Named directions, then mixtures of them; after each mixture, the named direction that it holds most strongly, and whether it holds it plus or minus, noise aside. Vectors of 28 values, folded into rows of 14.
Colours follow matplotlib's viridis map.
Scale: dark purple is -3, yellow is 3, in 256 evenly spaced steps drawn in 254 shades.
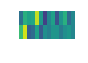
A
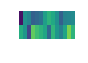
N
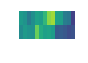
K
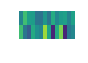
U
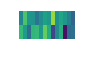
U, plus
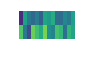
N, plus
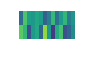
U, plus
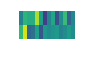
A, plus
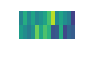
K, plus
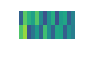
A, plus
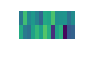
U, plus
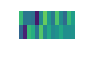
A, minus
